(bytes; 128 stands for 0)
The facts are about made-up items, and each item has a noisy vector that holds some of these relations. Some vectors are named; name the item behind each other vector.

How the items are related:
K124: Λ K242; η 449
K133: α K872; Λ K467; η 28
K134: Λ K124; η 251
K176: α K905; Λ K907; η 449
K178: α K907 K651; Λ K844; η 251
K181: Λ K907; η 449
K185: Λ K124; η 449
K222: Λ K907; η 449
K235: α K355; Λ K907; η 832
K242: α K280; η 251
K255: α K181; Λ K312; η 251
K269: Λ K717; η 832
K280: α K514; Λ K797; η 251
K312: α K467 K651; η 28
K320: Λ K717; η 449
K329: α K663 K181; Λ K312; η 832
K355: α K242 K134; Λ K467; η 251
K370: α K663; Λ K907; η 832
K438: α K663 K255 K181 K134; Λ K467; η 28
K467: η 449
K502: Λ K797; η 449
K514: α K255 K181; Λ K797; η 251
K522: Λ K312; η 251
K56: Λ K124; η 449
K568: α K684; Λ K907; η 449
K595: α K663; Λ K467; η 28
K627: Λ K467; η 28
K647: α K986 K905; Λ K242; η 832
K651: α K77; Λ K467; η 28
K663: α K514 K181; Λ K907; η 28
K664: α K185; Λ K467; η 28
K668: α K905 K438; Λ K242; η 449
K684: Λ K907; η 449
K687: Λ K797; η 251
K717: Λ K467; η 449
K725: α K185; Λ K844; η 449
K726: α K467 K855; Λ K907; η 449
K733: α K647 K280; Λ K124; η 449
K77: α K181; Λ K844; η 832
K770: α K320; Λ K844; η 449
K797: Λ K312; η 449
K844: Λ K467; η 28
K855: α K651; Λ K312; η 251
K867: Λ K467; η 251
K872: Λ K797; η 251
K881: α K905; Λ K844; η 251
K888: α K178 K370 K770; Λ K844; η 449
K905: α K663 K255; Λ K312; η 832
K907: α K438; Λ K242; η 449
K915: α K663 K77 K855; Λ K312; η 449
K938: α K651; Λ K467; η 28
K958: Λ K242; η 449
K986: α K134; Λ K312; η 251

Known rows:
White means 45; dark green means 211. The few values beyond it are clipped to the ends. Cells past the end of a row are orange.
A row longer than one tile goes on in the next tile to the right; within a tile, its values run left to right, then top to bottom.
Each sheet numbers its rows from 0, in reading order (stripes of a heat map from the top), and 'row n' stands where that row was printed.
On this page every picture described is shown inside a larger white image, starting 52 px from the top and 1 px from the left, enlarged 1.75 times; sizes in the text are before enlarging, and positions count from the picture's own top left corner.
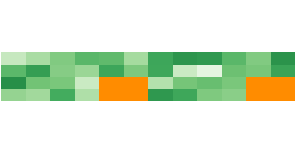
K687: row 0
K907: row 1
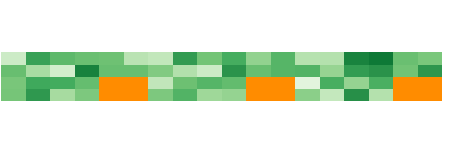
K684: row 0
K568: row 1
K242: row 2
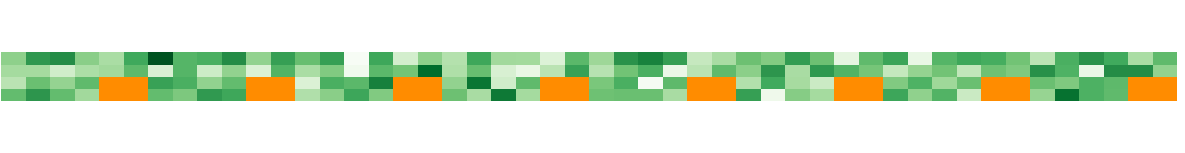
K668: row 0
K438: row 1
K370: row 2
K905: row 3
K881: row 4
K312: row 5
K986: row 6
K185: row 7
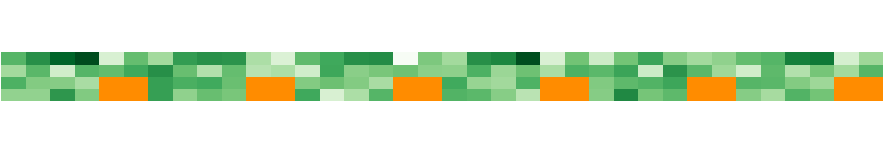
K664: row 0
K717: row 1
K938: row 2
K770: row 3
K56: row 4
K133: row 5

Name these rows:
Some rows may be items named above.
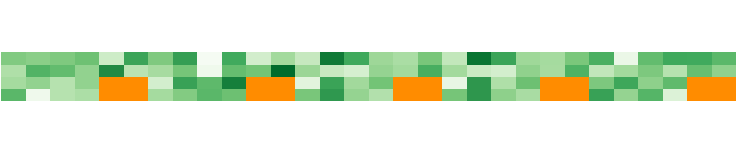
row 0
K855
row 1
K370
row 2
K176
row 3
K176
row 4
K986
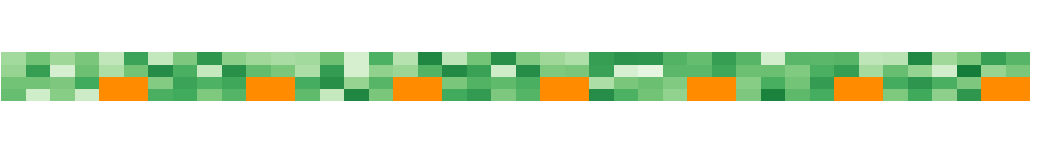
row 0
K915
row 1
K124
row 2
K329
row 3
K124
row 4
K907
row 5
K134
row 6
K181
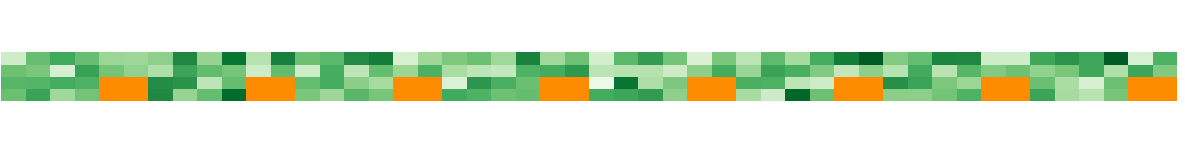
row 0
K958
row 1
K77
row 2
K133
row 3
K235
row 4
K647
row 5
K514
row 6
K627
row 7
K178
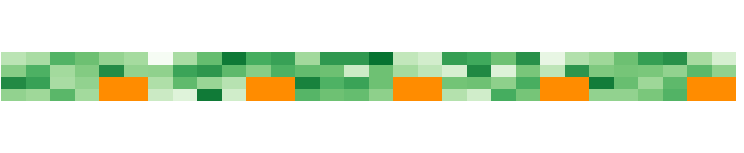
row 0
K522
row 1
K280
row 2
K320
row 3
K595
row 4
K867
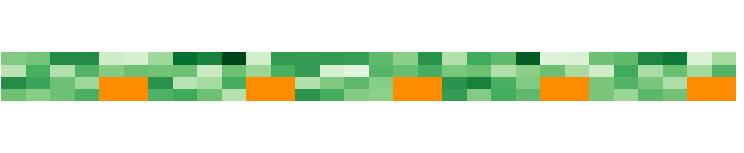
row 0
K627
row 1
K725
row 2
K907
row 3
K269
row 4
K133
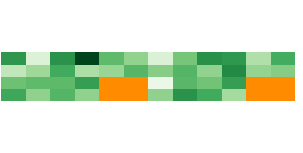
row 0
K355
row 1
K733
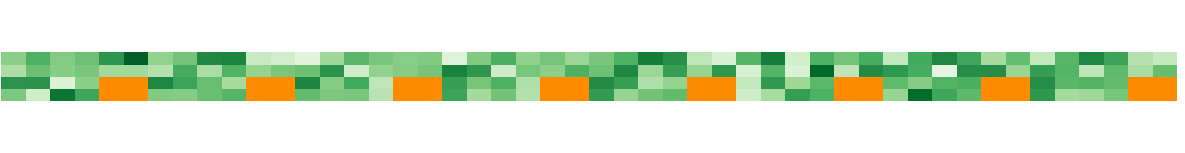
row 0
K255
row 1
K627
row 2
K502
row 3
K797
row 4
K844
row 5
K663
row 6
K185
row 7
K467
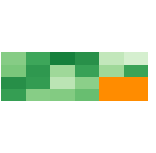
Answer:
K844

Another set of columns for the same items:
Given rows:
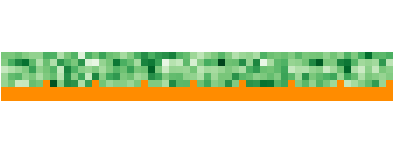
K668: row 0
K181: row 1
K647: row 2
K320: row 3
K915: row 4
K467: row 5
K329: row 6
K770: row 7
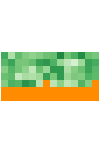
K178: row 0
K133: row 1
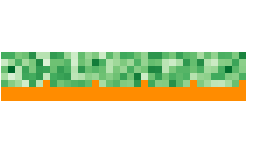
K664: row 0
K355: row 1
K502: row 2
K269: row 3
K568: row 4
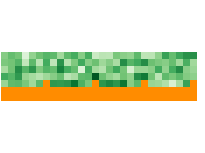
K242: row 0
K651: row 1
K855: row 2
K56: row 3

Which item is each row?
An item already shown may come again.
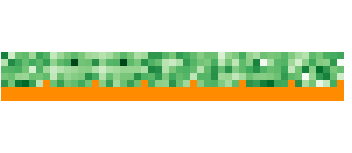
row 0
K77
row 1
K915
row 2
K915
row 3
K269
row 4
K242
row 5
K467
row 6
K185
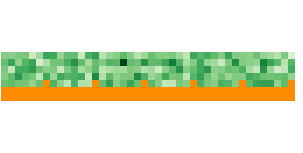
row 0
K907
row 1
K370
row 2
K915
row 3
K176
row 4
K867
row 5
K514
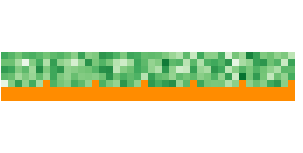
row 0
K844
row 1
K867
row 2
K269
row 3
K255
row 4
K663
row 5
K438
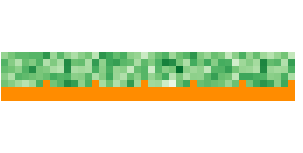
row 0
K958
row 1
K280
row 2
K595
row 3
K733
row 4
K907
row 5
K280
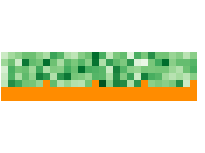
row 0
K312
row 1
K235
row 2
K181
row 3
K881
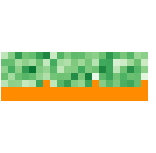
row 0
K124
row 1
K797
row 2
K717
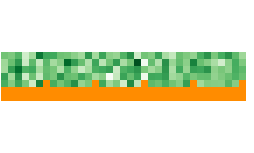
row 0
K134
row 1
K905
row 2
K725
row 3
K986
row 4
K627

